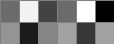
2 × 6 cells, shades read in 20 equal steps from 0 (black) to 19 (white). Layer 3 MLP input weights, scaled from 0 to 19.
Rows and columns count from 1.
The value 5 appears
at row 1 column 3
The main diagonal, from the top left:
8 2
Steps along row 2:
down up up down up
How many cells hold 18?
1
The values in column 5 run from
4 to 19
